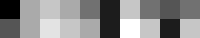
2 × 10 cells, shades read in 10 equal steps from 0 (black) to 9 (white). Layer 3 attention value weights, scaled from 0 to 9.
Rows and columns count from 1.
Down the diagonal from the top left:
0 6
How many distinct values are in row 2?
6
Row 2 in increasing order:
1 1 3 6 6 7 7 7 8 9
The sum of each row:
42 55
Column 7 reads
7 9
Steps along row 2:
up up down down down up down down up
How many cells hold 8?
1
